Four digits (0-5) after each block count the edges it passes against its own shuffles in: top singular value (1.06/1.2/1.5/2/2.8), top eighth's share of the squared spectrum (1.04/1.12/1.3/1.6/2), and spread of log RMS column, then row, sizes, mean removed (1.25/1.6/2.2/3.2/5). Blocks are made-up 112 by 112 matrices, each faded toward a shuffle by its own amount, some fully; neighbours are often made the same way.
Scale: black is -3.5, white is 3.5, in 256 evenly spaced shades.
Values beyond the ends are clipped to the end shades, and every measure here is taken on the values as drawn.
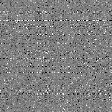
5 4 2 3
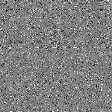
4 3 1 2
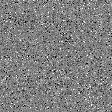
3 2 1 2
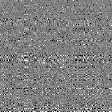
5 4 2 4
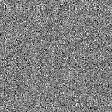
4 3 1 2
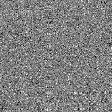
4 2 1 1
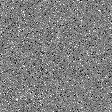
0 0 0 0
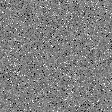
0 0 0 0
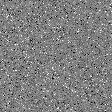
0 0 0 0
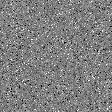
1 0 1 0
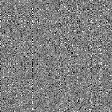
4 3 3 2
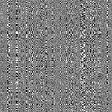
5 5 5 3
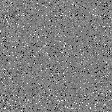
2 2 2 2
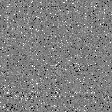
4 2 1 1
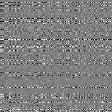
5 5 3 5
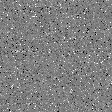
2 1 0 0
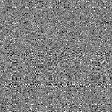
4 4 2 3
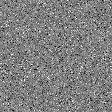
1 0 0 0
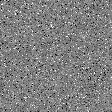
1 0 0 0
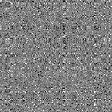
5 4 3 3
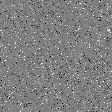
2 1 0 0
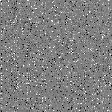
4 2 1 1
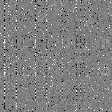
5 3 2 2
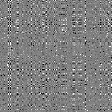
5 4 4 3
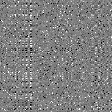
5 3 2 2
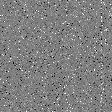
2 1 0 0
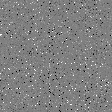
2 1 1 0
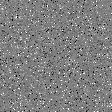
2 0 0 0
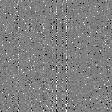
5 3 2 1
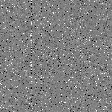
4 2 1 0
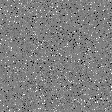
2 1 0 0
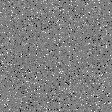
3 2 0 0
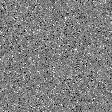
1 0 0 0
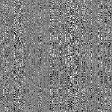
4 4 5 2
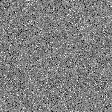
1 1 0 0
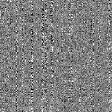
4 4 4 1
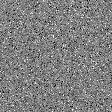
0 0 0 0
